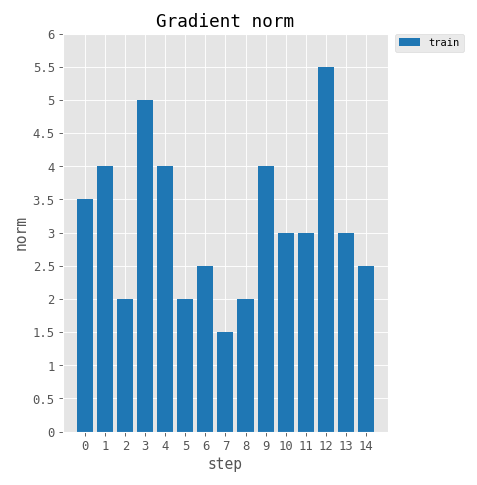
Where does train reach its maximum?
12
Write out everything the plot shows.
Title: Gradient norm
x-axis: step, ticks 0 1 2 3 4 5 6 7 8 9 10 11 12 13 14
y-axis: norm, ticks 0 0.5 1 1.5 2 2.5 3 3.5 4 4.5 5 5.5 6
Legend: train
Values:
train: 3.5 4 2 5 4 2 2.5 1.5 2 4 3 3 5.5 3 2.5
